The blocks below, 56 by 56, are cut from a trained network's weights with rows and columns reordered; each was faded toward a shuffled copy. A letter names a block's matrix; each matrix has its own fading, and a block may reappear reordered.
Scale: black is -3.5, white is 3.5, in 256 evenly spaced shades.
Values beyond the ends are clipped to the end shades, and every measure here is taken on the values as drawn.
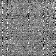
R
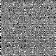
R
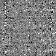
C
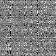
R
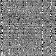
R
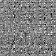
R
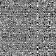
R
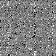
C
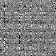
R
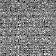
R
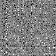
C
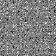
C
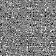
C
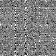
R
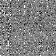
C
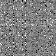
C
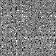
C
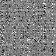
C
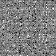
C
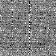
R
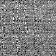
R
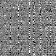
R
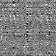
R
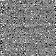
C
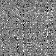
C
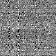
R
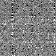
R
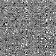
C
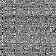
R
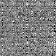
R
